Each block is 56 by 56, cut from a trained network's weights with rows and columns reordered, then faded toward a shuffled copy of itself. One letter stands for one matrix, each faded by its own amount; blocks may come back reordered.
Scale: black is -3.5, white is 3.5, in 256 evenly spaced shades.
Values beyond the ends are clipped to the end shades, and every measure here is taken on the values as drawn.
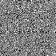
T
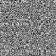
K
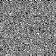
K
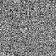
K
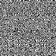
K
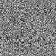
K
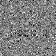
T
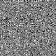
K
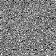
T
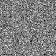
T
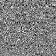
K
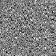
T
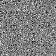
T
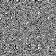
T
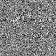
K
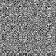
K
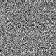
K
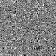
T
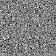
T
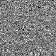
K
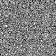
T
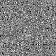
T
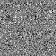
K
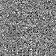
T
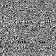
K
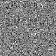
T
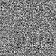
K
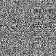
K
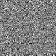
K
